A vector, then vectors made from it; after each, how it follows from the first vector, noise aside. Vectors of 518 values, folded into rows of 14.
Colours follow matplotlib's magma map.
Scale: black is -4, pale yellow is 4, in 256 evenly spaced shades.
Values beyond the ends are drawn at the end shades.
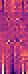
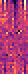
reversed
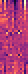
reversed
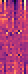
reversed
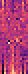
negated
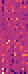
partly zeroed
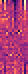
reversed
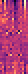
reversed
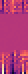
partly zeroed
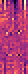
reversed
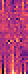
negated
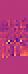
partly zeroed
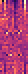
reversed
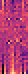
negated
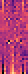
negated
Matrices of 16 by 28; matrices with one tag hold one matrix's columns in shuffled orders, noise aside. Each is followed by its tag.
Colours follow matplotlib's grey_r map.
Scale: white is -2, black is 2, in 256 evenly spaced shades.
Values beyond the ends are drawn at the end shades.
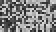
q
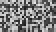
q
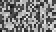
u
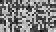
q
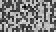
u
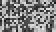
q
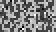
u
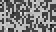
u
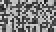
q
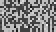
q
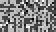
q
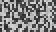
u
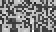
q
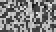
u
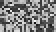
q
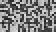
q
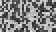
u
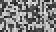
u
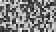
u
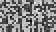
q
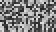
q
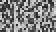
u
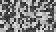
u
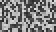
u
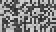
q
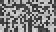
q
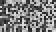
q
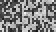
u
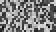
u
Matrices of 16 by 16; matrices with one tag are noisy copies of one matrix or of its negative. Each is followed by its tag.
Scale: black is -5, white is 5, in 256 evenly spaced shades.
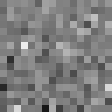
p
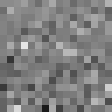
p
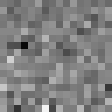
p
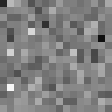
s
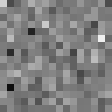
s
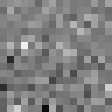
p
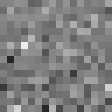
p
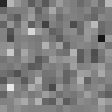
s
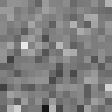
p
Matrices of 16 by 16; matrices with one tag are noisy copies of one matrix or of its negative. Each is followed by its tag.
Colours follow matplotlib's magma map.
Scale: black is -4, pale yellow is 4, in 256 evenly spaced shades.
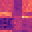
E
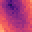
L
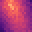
L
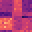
E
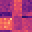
E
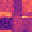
E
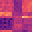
E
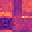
E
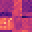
E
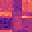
E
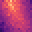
L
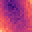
L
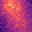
L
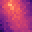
L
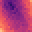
L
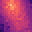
L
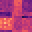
E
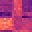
E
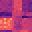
E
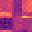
E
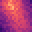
L
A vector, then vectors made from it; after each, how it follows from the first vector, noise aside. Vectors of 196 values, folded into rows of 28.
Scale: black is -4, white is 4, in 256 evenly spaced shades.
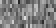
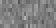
shrunk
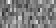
wrapped around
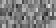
wrapped around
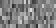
reversed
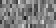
negated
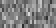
wrapped around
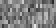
wrapped around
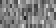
negated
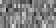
wrapped around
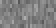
shrunk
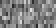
reversed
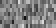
negated
